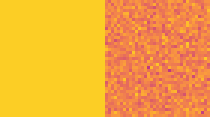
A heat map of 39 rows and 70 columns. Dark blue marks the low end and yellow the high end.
The table splits into one row of 2 panels. Panel 1,1: very high, flat. Panel 1,2: high, fine-grained.
